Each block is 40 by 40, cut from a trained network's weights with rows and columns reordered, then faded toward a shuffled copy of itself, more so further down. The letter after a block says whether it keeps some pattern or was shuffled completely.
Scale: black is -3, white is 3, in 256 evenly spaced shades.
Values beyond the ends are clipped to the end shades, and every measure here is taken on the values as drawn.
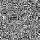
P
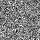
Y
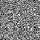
P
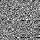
P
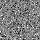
Y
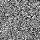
P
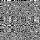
P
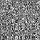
P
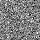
Y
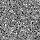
Y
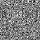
P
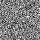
P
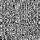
P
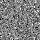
Y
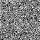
Y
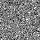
Y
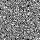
P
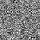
P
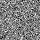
Y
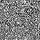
P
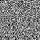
P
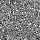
Y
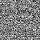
P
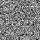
P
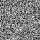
P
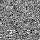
P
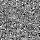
Y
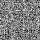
P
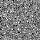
Y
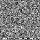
P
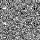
P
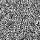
P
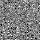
P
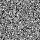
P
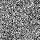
Y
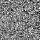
P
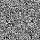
P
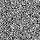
P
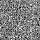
P
